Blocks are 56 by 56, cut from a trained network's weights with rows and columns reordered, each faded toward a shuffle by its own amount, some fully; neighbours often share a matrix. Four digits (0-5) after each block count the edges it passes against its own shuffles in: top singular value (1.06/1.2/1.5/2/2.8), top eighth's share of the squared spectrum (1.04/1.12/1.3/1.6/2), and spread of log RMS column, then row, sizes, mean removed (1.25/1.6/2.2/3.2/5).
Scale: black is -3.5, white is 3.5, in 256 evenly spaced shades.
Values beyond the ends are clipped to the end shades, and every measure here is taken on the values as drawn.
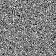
0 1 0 0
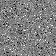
0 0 0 0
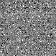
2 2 1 0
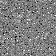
0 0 0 0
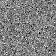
0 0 0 0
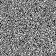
0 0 0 0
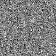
2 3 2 1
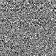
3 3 0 1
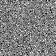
0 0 0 0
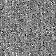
2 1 0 1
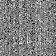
3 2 0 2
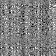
3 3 0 3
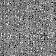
2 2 0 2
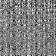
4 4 1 3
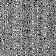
3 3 0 2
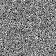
0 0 0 0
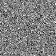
2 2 0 1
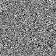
2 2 0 1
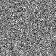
1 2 0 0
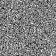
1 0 0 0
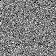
0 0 0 0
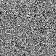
2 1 0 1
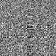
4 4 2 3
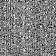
2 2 0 2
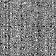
3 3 0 2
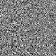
3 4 2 2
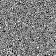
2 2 0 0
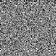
2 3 2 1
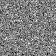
1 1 0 0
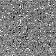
1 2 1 0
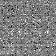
2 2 2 0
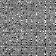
3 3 3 0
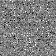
1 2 1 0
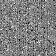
2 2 0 1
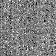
2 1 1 1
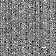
3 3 0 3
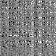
3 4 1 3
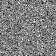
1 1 0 0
